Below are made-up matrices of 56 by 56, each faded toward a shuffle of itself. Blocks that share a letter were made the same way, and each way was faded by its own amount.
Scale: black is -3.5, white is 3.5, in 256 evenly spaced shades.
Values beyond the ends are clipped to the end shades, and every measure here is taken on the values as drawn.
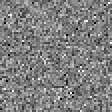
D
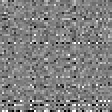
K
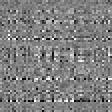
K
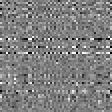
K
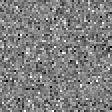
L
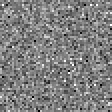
D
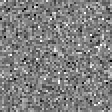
D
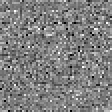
L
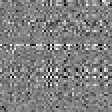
K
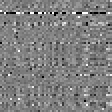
K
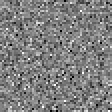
D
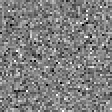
D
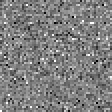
L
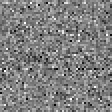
L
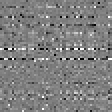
K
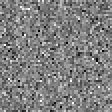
D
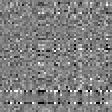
K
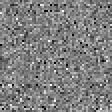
L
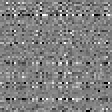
K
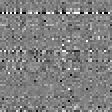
K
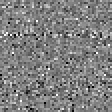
L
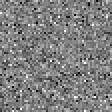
L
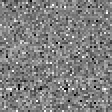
L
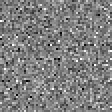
L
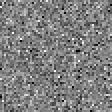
D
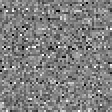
L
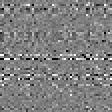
K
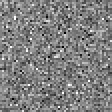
D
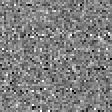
L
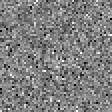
D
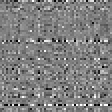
K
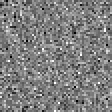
D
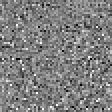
L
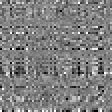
K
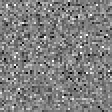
L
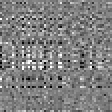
K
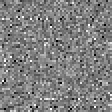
L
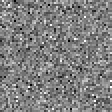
D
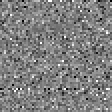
L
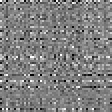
K
